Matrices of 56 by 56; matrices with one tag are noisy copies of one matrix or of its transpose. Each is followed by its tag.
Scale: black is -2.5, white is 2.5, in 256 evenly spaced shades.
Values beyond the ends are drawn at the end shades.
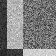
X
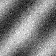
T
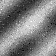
T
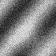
T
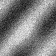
T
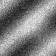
T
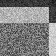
X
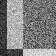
X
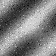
T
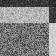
X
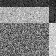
X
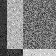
X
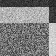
X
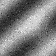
T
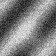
T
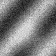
T
